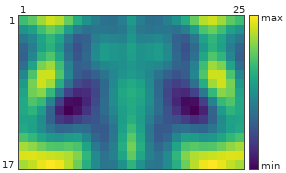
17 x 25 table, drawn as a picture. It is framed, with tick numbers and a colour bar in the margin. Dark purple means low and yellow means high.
Mirror symmetry: left to right. Stripes: none. Grain: blotchy. Lone odd cells: none. Calmest part: top middle.
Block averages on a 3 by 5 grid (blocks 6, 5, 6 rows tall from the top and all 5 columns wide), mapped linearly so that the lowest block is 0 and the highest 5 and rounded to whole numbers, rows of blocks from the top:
4 2 3 2 4
4 0 3 0 4
5 3 3 3 5
